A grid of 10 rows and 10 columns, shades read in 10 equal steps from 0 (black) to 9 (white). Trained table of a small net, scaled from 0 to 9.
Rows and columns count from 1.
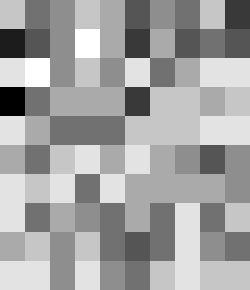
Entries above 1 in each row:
10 9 10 9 10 10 10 10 10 10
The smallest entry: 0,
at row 4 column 1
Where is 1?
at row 2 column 1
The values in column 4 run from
4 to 9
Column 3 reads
5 5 5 6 4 7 8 6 5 5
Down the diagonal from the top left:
7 3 5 6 4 8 6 8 5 7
